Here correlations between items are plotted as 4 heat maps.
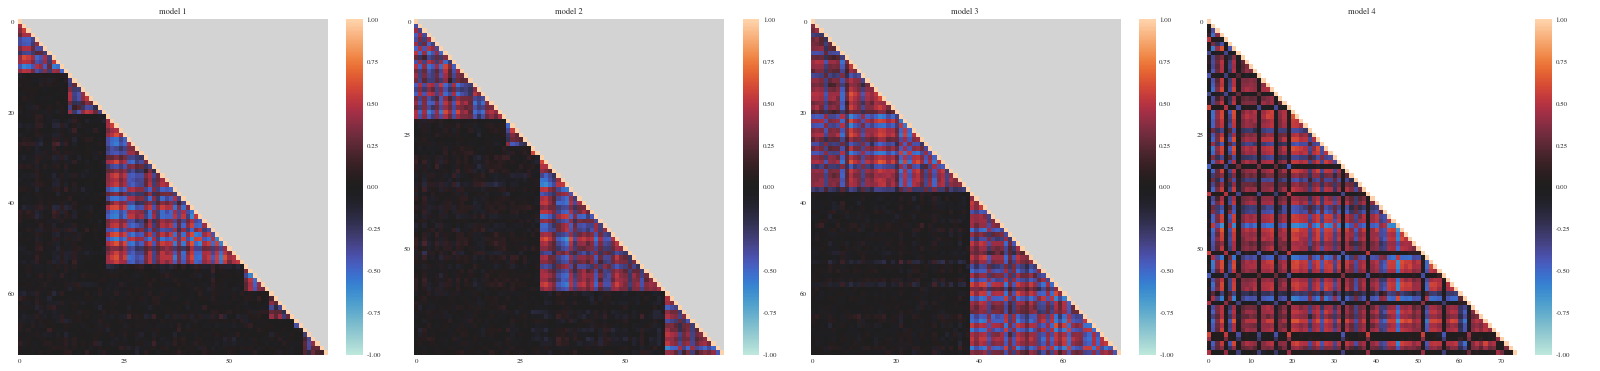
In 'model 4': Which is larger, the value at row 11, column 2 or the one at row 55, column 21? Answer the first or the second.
the second
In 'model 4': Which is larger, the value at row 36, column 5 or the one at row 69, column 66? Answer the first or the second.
the second
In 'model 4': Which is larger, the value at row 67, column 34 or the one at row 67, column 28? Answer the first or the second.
the second
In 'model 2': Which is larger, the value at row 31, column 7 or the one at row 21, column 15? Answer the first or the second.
the first
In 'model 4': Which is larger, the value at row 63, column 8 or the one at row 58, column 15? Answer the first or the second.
the second
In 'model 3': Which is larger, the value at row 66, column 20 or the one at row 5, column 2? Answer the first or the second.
the second
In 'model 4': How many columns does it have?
74
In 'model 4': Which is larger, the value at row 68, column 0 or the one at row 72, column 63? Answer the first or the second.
the second
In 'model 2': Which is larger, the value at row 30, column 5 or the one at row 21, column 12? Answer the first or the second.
the second
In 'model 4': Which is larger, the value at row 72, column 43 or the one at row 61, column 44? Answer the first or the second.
the first
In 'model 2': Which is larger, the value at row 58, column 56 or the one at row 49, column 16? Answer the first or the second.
the first
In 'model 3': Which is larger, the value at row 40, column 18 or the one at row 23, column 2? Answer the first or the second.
the first
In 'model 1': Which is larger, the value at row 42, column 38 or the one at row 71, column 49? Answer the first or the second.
the second
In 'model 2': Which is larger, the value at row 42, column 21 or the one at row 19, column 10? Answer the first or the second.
the second
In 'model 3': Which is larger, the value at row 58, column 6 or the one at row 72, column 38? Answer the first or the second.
the first
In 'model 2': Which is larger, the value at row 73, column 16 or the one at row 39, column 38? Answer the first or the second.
the first
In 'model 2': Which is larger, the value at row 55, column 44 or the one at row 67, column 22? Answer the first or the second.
the first
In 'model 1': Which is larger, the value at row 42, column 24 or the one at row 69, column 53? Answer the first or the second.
the second
